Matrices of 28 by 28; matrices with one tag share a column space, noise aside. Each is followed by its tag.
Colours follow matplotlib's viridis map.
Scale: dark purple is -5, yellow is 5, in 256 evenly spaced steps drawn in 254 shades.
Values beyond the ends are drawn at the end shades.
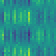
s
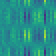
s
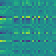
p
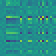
p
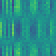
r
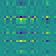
p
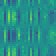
s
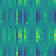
s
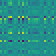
p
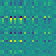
p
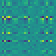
p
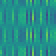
s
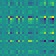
p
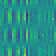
s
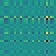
p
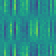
r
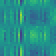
s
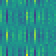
s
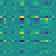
p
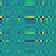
p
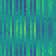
r
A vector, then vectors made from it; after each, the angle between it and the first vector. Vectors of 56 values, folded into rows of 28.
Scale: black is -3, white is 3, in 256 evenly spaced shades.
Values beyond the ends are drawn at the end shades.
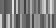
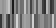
nearly opposite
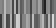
nearly opposite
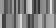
partly aligned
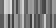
partly opposed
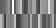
partly aligned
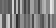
nearly parallel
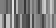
nearly parallel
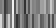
nearly parallel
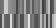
partly opposed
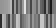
nearly opposite
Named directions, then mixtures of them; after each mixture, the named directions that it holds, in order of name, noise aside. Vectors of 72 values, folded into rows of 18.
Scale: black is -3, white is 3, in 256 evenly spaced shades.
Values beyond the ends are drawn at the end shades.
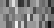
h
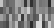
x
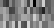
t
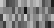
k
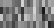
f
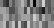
t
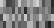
k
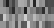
k, t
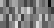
h, x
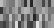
t, x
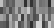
x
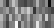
h, x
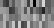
t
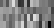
h, x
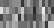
f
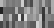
f, x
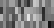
f, h
